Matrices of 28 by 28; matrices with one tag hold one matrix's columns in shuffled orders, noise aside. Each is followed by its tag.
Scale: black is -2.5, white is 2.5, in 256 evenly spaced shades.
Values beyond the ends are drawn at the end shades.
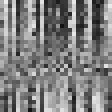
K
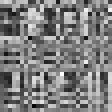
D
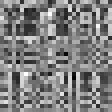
D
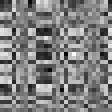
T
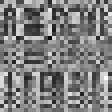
D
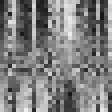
K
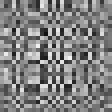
T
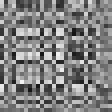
T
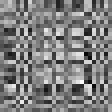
T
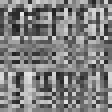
D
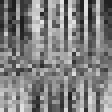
K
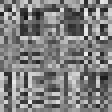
D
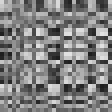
T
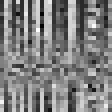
K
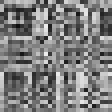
D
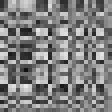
T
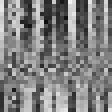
K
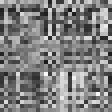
D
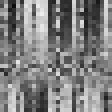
K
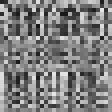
D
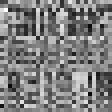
D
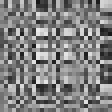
T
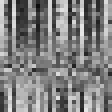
K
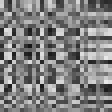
T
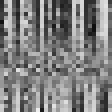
K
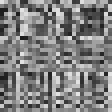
D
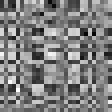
T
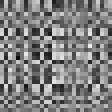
T
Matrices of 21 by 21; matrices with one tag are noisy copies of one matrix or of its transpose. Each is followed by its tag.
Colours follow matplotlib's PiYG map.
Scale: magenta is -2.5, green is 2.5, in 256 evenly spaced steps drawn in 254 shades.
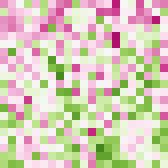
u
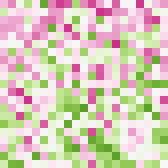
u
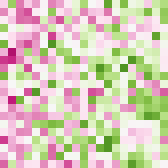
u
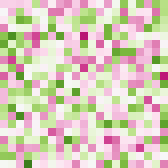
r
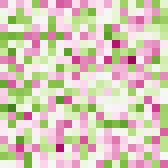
r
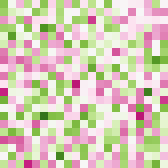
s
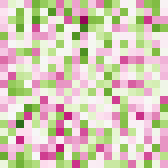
r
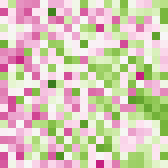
u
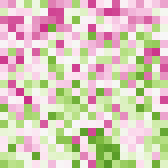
u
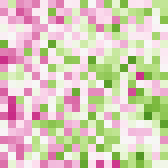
u
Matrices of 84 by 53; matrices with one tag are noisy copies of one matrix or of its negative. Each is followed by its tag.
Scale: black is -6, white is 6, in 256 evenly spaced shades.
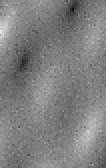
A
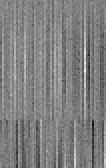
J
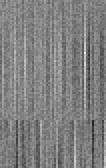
J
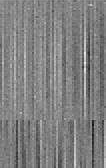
J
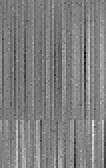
J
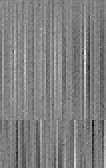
J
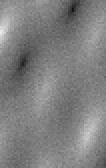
A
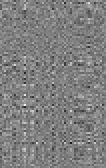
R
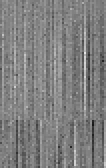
J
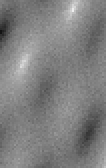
A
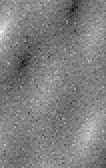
A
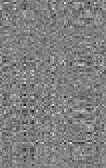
R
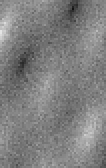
A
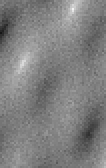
A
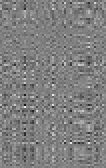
R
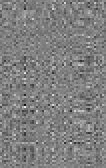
R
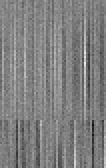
J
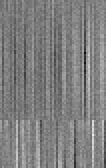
J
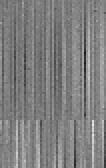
J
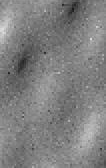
A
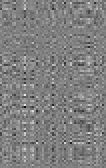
R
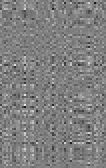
R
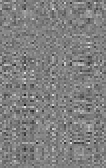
R
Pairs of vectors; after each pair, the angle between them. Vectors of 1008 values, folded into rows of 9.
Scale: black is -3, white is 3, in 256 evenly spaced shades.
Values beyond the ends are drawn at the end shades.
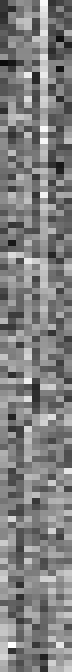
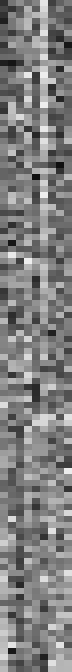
nearly parallel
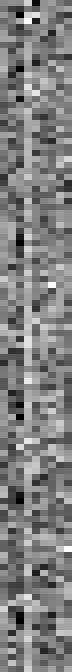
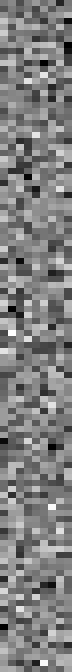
orthogonal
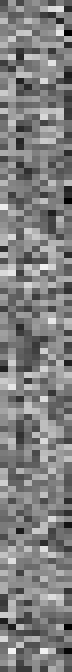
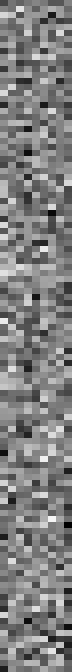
partly aligned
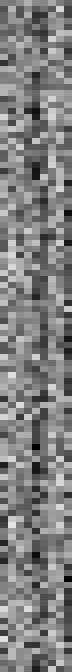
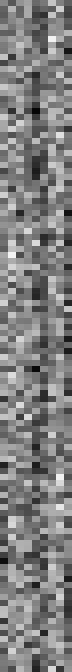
nearly parallel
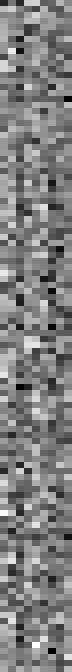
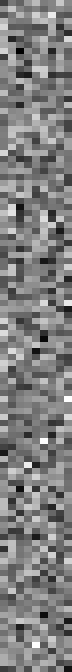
partly aligned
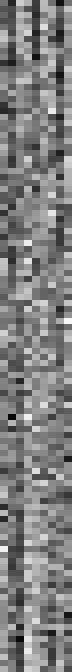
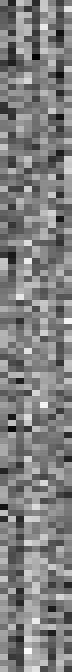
nearly parallel
